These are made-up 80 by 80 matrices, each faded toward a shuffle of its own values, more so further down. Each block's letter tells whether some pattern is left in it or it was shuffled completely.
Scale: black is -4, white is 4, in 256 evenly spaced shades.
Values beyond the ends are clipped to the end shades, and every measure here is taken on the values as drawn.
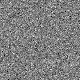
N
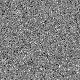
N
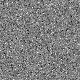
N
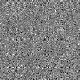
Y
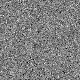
N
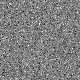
N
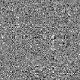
Y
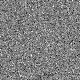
N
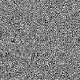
Y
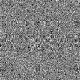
Y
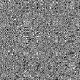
Y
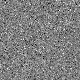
N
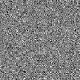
Y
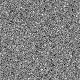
N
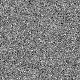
N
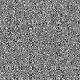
Y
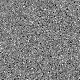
N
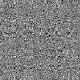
Y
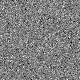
N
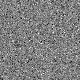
N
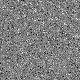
N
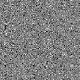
Y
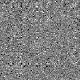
Y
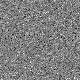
N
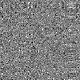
Y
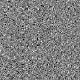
Y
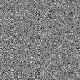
Y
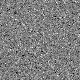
N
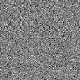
Y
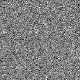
Y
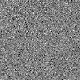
Y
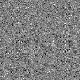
Y
